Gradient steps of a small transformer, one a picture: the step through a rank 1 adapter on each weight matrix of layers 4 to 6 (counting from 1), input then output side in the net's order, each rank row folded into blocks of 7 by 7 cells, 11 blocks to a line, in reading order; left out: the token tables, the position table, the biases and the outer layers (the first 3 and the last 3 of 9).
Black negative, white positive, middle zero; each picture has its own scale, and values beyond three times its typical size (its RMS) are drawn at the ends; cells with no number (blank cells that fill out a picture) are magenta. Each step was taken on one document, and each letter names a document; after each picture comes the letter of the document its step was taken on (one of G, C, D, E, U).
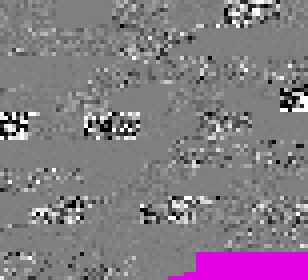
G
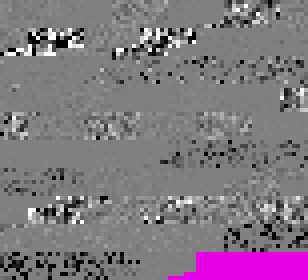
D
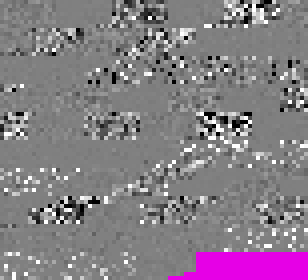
G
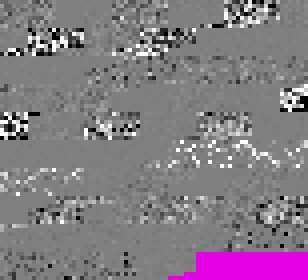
G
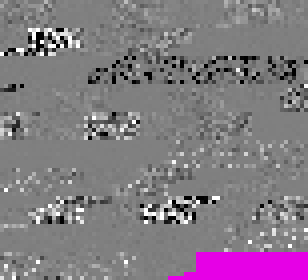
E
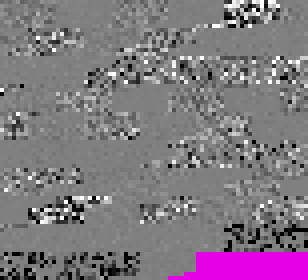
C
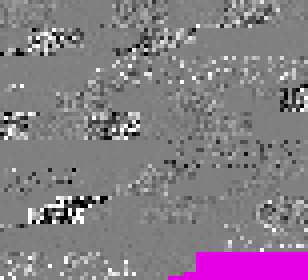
C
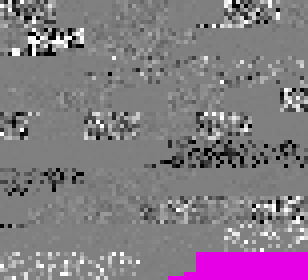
D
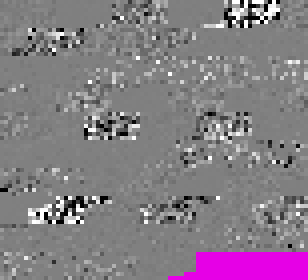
G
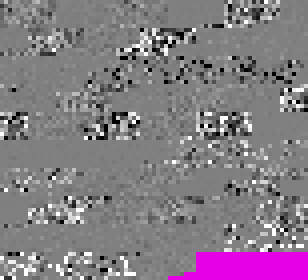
C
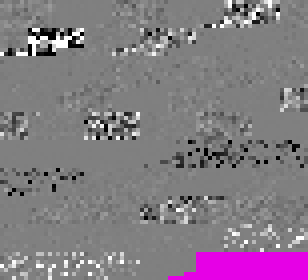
D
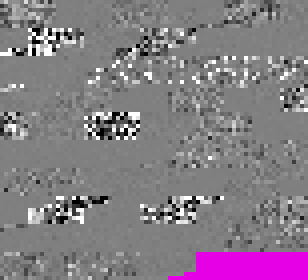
E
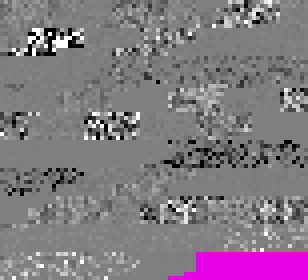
D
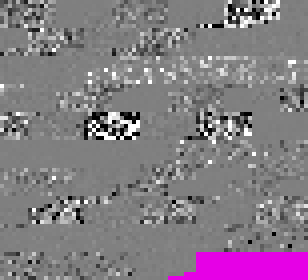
C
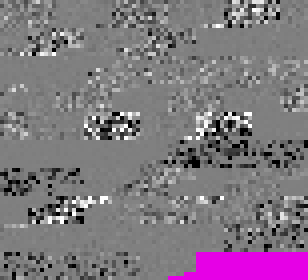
G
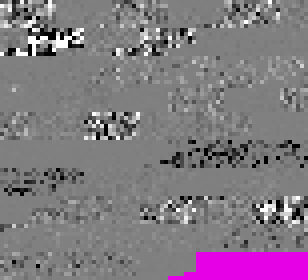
D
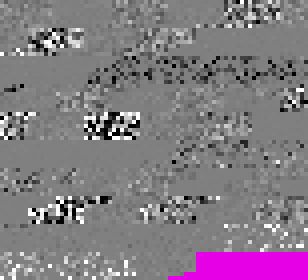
E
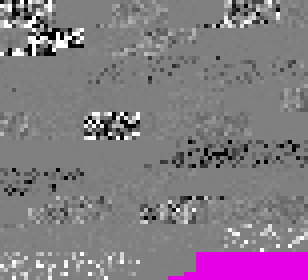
D
